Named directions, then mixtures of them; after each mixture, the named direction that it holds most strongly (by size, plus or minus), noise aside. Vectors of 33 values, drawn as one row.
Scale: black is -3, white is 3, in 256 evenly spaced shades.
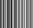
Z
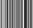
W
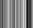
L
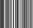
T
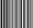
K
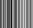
Z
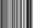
L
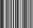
T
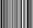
K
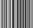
Z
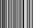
W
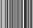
W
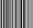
K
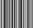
T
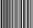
K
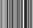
W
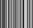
W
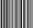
K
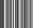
T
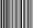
K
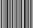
W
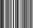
T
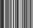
T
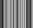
L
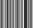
W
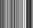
L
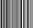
K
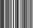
T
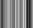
L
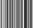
W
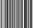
W
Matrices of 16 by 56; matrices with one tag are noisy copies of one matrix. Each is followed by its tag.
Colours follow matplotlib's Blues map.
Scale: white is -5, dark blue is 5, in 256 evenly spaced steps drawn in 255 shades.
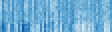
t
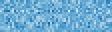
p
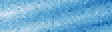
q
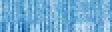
t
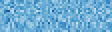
p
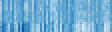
t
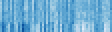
t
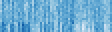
t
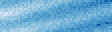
q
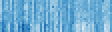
t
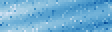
q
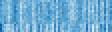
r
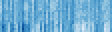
t
